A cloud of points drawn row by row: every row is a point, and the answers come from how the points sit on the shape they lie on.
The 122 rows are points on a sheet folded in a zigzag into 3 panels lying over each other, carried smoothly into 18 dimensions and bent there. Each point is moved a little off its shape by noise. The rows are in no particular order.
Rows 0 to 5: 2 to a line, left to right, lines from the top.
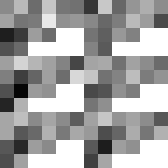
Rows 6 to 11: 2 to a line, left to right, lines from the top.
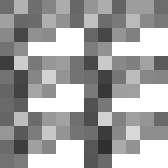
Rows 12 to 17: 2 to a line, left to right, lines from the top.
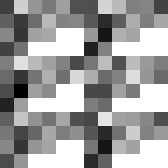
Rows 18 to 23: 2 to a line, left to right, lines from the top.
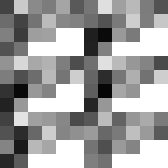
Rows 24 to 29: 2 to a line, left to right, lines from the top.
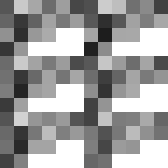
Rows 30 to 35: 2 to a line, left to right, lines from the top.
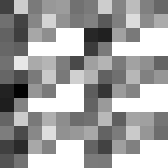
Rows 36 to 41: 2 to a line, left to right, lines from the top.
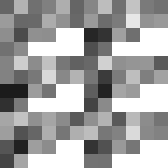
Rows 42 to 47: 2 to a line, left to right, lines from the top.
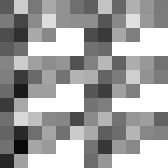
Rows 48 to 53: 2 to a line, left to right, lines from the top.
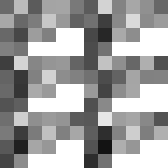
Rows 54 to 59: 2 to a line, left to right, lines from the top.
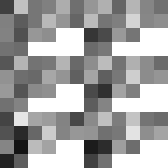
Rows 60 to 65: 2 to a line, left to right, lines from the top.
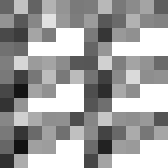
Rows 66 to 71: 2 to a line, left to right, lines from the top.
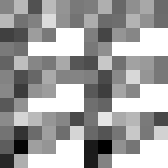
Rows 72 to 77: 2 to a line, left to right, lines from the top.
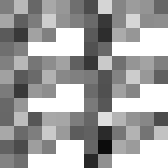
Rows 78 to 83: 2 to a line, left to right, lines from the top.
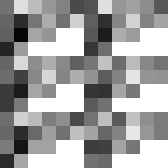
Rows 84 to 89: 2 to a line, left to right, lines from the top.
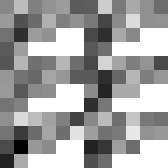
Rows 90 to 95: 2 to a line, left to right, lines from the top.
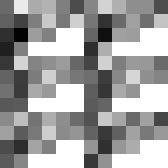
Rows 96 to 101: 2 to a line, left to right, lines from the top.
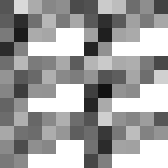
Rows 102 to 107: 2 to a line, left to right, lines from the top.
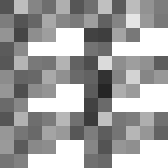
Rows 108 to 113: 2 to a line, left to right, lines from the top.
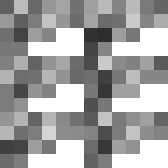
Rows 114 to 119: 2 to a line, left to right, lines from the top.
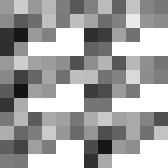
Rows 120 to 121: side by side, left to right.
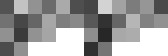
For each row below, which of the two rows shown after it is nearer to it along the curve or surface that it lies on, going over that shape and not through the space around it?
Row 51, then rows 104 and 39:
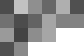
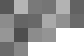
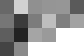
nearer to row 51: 104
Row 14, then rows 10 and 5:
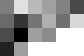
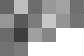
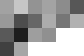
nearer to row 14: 5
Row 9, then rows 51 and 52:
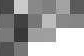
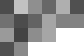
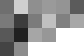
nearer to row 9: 52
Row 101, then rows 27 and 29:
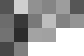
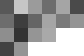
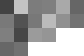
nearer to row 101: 29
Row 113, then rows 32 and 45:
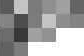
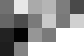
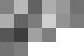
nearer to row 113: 45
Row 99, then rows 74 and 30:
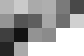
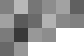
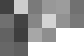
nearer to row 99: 74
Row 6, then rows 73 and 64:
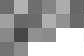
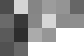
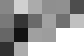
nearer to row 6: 64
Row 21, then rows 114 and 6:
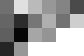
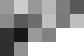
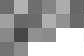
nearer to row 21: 114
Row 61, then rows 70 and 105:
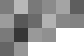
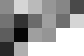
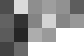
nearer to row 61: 70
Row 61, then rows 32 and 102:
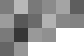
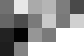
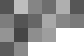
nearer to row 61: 102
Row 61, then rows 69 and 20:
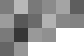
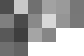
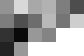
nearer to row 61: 20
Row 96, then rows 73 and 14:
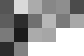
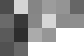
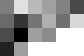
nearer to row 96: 14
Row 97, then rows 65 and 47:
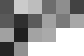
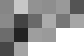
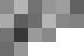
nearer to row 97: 65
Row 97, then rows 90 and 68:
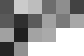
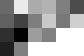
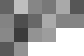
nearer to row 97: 68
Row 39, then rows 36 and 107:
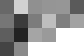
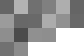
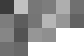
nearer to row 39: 107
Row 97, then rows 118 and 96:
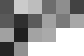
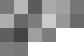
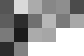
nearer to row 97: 96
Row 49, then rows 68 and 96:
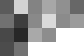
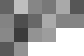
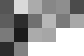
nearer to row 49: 96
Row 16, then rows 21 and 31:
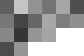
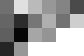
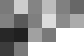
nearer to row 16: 21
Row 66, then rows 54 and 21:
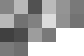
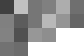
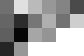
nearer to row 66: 54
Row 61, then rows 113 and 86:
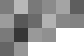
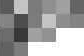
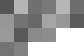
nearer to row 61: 86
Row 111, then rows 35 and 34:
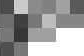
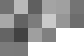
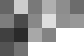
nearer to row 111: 35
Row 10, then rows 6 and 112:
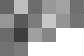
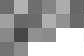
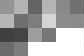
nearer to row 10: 112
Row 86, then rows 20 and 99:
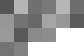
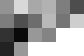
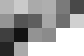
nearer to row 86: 99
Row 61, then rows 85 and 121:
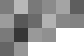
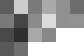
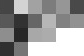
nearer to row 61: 121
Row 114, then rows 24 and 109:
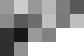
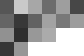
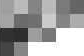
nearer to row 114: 109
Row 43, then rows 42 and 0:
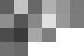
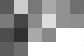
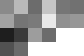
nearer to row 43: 42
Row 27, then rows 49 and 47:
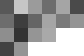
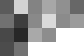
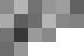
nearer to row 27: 47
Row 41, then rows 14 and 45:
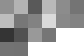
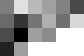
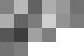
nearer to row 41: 45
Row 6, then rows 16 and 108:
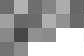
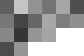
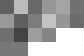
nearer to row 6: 16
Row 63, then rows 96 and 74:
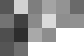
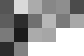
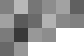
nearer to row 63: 96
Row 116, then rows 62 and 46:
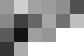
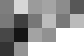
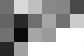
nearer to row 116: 46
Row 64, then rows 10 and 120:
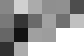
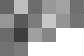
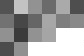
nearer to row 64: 120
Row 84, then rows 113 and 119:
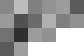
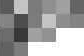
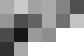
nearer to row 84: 119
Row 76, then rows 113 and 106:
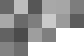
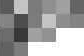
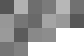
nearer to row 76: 113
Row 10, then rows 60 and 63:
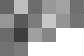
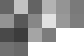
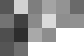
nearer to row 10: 60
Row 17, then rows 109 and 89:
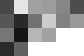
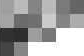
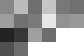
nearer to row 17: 89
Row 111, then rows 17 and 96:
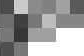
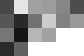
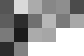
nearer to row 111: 96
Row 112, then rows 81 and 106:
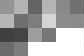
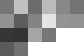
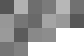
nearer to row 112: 81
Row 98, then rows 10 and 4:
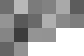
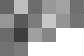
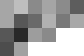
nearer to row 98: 4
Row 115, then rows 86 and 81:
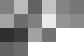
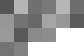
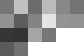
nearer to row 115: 81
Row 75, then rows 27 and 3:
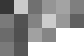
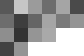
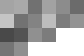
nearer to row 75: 27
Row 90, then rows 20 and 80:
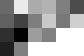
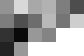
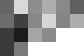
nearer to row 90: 80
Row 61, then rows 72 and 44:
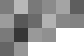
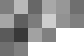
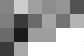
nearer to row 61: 44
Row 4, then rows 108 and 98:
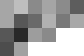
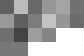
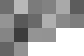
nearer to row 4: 98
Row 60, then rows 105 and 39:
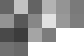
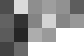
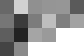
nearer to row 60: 105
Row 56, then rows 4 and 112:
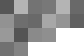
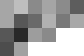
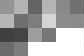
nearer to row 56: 4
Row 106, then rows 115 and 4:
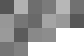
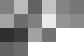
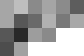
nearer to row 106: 4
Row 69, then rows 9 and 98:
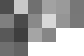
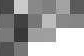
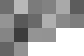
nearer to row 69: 9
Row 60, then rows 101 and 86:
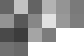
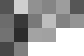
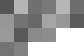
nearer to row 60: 101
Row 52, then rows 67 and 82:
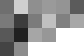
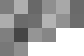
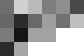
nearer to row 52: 82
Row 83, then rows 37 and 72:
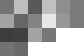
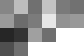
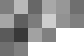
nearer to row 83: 37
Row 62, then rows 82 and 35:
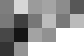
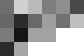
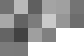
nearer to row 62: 82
